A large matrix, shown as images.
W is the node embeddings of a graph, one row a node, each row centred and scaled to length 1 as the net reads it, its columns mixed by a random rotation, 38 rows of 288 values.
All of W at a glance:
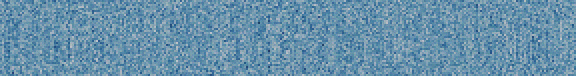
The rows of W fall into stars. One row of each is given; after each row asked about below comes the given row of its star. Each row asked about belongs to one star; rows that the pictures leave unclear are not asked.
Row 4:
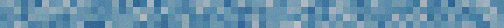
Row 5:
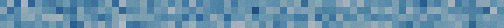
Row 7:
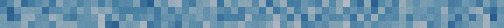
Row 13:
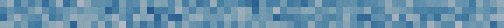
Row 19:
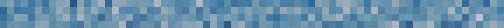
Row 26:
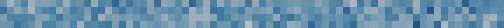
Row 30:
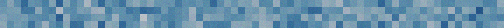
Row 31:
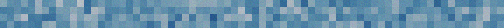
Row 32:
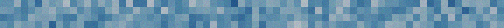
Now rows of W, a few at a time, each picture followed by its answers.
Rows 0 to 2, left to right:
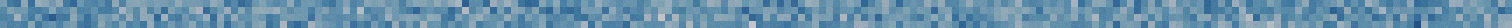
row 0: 31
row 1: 26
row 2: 5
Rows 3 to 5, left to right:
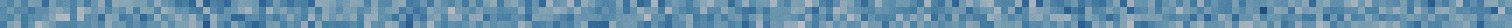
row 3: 19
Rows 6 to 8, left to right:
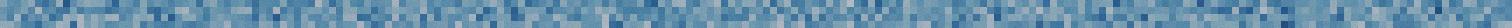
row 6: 13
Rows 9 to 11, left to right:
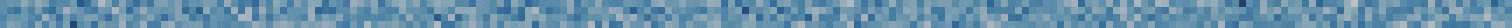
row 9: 5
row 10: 7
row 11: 32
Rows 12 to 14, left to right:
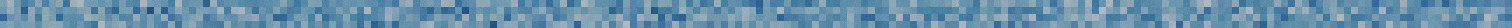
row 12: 13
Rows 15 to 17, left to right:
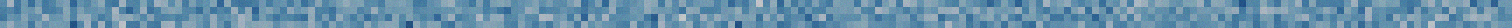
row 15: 5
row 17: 32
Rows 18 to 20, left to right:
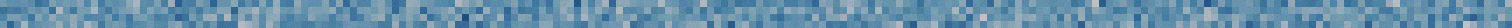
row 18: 30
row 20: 13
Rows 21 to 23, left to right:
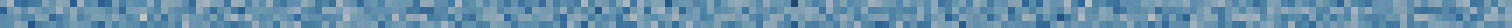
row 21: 4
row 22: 30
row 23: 31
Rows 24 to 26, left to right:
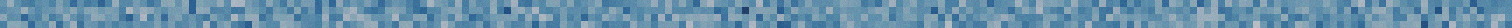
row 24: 4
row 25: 26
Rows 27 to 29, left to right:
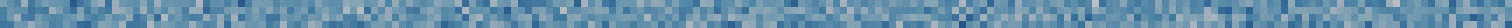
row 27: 19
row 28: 30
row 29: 26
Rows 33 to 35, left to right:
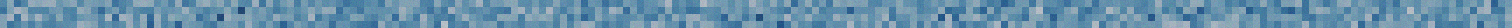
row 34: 26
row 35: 7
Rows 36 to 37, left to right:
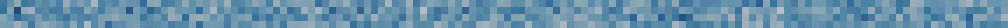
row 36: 7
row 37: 13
